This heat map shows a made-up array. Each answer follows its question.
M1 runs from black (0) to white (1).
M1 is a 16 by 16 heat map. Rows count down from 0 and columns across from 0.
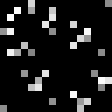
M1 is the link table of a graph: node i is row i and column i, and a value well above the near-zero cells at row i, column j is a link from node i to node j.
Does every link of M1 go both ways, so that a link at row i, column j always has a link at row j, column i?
yes
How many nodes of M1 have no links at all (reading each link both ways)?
2
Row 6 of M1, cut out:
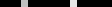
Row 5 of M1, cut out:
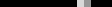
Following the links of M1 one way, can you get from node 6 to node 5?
no
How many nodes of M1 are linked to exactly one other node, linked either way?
1
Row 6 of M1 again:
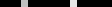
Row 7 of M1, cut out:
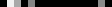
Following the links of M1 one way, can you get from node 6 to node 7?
no
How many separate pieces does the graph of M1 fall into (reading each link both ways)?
4
